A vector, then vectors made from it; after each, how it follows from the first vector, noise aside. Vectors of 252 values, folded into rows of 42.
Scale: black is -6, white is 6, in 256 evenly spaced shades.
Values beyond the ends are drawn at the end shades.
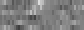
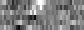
scaled up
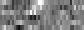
scaled up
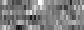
scaled up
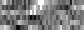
scaled up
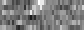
scaled up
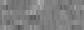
shrunk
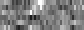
scaled up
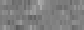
shrunk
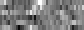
scaled up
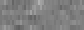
shrunk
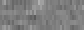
shrunk
